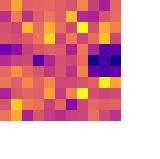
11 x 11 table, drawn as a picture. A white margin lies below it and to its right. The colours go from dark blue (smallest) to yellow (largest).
Calmest part: centre. Odd rows or columns: none. Odd patch: lower, in the middle right. Ninth with the lowest average: middle right.
